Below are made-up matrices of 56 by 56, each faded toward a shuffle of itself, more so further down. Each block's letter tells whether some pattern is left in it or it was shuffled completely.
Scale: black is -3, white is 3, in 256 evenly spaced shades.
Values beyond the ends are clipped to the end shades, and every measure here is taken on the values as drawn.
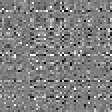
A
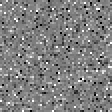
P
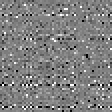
A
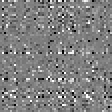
A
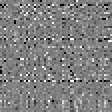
A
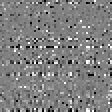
A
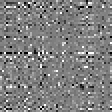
A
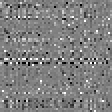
A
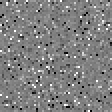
P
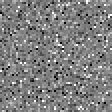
P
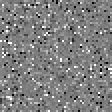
P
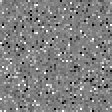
P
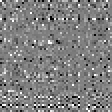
A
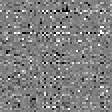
A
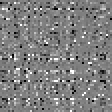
A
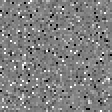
P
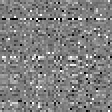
A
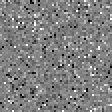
P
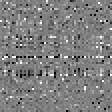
A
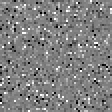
P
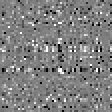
A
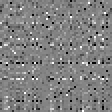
A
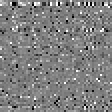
A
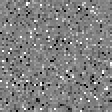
P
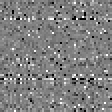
A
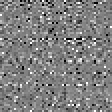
A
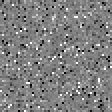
P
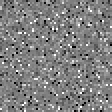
P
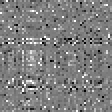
A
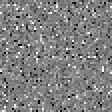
P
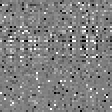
A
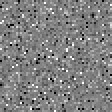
P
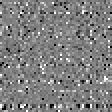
A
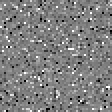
P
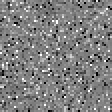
P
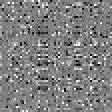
A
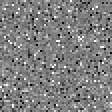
P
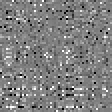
A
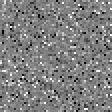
P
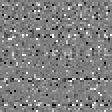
A
